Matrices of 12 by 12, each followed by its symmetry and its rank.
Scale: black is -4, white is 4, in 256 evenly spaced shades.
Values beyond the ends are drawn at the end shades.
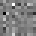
antisymmetric, rank two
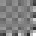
symmetric, rank one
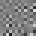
antisymmetric, rank two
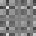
symmetric, rank one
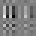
neither, rank one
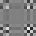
symmetric, rank one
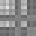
symmetric, rank one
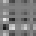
neither, rank one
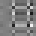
neither, rank one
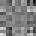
antisymmetric, rank two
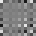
symmetric, rank one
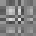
symmetric, rank one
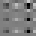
neither, rank one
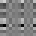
neither, rank one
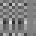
neither, rank one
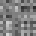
antisymmetric, rank two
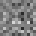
antisymmetric, rank two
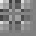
symmetric, rank one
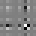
symmetric, rank one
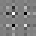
symmetric, rank one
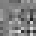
antisymmetric, rank two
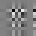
neither, rank one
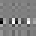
neither, rank one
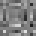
antisymmetric, rank two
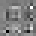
antisymmetric, rank two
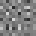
antisymmetric, rank two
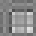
symmetric, rank one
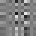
neither, rank one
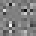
antisymmetric, rank two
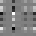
neither, rank one
